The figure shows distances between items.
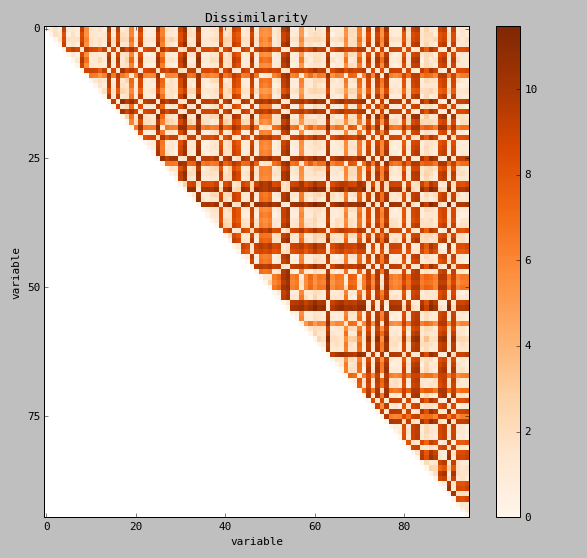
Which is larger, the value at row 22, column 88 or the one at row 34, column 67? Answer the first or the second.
the second
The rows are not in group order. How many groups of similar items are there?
3
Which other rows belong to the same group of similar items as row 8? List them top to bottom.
4, 14, 16, 21, 25, 30, 31, 34, 39, 42, 43, 46, 53, 54, 63, 72, 74, 76, 80, 82, 83, 88, 89, 91
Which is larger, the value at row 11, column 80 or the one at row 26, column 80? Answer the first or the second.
the second
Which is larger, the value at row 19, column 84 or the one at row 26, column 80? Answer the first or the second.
the second
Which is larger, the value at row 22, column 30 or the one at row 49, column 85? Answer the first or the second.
the first
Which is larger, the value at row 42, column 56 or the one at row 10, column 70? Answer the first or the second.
the first
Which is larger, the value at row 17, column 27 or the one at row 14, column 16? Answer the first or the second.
the first
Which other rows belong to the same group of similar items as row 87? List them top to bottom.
0, 1, 2, 3, 5, 6, 7, 10, 11, 12, 13, 15, 17, 18, 20, 22, 23, 24, 27, 28, 29, 32, 33, 35, 36, 37, 38, 40, 41, 44, 45, 47, 51, 52, 55, 56, 58, 59, 60, 61, 62, 64, 65, 66, 68, 69, 71, 73, 77, 78, 79, 81, 84, 85, 86, 90, 92, 93, 94
